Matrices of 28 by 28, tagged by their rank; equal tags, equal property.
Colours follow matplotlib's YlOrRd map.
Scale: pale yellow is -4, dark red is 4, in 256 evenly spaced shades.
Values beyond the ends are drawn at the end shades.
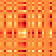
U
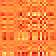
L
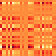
U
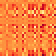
L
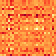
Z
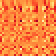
Z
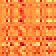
L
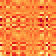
L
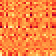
Z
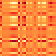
U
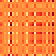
U
